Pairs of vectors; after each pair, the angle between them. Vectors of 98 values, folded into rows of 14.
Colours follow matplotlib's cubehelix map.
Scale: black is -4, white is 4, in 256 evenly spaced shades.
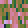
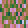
partly aligned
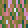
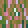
nearly parallel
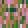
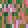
partly opposed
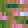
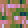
nearly opposite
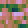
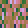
orthogonal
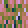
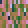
partly aligned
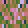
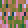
orthogonal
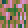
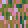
nearly opposite
